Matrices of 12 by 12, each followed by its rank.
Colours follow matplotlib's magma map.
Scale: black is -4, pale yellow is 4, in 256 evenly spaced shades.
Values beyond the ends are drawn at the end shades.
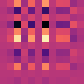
one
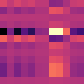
one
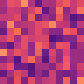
full rank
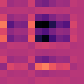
one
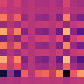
one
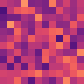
full rank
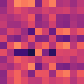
two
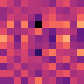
two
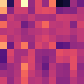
two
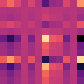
one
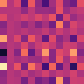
two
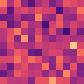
full rank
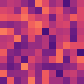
full rank
